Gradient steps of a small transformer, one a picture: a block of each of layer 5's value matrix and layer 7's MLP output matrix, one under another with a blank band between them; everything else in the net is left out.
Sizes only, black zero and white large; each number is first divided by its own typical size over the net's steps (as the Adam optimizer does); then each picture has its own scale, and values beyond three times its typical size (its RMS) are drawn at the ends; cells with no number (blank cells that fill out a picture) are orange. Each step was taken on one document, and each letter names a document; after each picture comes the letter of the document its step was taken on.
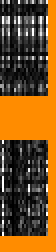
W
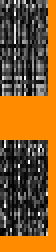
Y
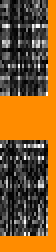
Y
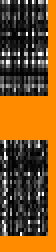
W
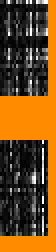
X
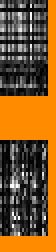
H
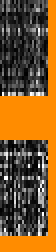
Y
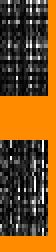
X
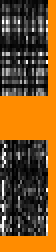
W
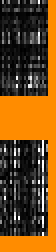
X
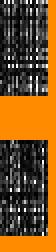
X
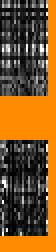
W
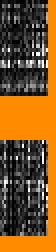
W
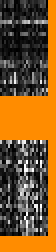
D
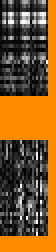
D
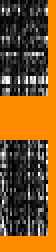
Y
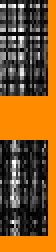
H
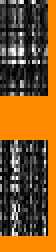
H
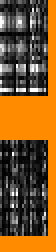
H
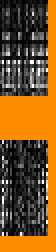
W
